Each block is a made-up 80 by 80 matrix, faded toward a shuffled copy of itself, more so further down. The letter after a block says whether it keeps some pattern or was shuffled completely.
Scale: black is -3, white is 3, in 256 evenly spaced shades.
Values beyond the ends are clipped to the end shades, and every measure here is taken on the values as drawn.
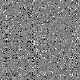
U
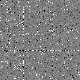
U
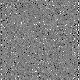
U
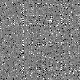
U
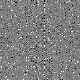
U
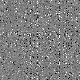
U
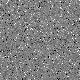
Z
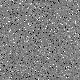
Z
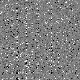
U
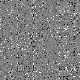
U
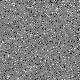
Z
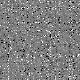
U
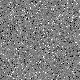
Z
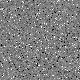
Z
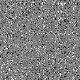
U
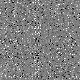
U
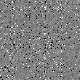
U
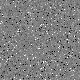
Z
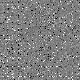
U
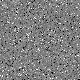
Z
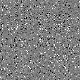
U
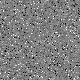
Z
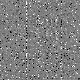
U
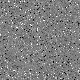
Z
